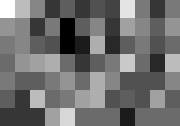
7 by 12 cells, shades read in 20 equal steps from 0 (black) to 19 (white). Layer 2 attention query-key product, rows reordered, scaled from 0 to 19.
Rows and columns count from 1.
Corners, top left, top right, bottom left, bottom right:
19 9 4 8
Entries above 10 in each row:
3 3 1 5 2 4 2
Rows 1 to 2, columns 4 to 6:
4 7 4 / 9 0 7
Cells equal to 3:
2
